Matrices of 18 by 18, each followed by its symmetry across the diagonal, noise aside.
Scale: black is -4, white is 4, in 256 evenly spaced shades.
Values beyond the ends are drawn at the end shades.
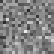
neither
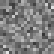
symmetric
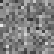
neither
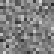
antisymmetric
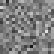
antisymmetric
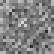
symmetric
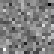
antisymmetric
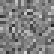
antisymmetric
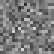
neither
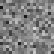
neither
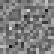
symmetric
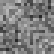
symmetric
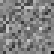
symmetric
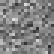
neither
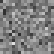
neither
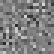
antisymmetric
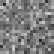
symmetric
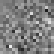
antisymmetric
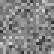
symmetric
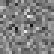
antisymmetric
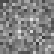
symmetric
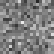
neither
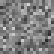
neither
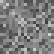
symmetric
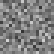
antisymmetric
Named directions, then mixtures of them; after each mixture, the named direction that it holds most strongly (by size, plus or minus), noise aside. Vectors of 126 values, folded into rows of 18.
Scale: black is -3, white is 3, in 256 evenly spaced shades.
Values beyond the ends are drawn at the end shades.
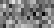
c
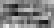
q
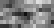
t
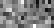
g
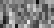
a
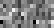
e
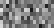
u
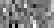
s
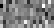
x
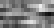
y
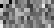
u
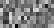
u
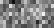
c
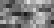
t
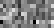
e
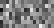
u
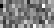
x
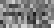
c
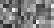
e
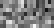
g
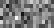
u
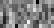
a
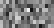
u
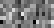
e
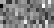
x
